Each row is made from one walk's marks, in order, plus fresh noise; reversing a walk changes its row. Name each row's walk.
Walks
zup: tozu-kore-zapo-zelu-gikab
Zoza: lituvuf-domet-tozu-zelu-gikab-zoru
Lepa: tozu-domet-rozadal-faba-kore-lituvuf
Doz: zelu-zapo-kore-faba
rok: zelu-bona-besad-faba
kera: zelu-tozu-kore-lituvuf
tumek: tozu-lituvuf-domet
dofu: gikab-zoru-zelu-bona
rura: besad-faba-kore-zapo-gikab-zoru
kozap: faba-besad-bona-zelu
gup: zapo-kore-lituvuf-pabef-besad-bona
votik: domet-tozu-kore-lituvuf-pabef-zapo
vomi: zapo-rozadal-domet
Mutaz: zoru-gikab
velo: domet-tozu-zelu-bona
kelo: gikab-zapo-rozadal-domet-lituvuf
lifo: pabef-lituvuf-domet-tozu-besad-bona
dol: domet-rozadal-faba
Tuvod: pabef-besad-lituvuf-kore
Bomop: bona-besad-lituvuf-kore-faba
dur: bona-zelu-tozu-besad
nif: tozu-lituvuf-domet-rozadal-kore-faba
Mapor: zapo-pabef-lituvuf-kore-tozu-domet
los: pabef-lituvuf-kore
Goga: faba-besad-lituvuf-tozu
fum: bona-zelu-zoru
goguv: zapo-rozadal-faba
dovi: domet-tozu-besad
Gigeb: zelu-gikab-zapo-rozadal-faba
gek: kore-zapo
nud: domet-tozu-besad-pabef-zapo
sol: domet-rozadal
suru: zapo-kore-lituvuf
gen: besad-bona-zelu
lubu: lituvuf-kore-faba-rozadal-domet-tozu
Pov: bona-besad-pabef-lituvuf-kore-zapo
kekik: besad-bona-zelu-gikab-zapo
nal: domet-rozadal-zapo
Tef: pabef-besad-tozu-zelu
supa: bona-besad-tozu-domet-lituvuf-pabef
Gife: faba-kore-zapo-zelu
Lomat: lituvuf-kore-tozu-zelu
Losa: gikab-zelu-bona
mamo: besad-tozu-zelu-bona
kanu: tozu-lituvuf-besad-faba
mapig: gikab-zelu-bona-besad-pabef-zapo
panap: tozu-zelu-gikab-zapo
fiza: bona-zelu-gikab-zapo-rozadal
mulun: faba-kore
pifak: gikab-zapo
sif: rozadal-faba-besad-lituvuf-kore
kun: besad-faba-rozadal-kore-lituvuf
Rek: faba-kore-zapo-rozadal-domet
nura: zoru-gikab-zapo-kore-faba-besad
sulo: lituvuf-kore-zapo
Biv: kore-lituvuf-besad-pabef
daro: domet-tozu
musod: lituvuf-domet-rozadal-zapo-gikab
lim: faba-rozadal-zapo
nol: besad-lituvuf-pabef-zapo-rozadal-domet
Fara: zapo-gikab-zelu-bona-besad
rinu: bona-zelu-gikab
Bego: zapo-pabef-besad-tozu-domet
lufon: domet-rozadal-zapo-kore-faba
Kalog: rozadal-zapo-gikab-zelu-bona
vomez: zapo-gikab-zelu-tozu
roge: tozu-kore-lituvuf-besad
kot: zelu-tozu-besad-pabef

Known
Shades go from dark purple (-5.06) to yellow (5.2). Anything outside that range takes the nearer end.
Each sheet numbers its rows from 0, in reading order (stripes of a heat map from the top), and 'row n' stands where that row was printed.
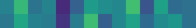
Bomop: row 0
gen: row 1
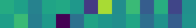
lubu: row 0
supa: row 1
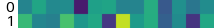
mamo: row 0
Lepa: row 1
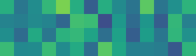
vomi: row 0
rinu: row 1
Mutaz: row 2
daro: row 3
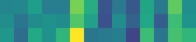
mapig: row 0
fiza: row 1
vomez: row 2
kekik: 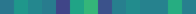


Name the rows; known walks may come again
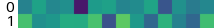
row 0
mamo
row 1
musod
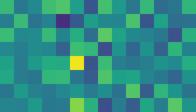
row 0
nal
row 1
Bomop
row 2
daro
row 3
rinu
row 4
zup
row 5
dol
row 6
rura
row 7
mapig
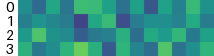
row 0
Mutaz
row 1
kekik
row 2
nol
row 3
vomi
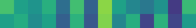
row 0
tumek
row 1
roge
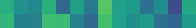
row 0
dovi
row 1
sol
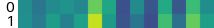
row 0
fiza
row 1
Fara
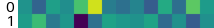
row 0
Gigeb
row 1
supa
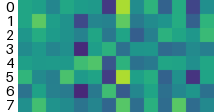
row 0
lubu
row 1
lifo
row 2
Bego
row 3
dur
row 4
suru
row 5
Lepa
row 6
gen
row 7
Biv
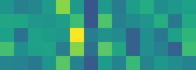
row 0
goguv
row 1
sulo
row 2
panap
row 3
Zoza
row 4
lim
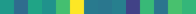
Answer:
vomez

